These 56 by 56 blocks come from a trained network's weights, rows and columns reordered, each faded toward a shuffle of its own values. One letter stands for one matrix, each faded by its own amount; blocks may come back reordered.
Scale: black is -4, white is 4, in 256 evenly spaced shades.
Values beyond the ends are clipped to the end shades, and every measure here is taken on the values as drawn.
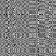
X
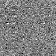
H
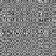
X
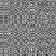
X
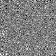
H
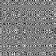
X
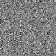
H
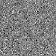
H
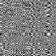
X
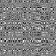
X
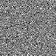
H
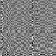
X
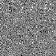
H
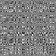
X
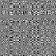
X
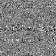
H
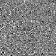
H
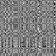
X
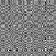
X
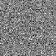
H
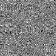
H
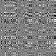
X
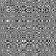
X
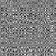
X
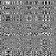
X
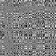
X
